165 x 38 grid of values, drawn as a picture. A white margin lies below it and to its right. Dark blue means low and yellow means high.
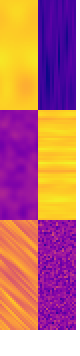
It is made of 3 by 2 panels. Panel 1,1: very high, smooth, faint in contrast. Panel 1,2: very low, streaked downward, faint in contrast. Panel 2,1: low, blotchy, faint in contrast. Panel 2,2: very high, streaked across, faint in contrast. Panel 3,1: high, slanting down to the right. Panel 3,2: low, fine-grained.
